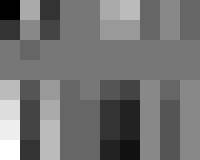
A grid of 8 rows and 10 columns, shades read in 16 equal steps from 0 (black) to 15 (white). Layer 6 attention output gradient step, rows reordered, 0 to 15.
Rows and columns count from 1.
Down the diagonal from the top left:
0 8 7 7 7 3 2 8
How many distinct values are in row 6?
8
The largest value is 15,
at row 8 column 1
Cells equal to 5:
5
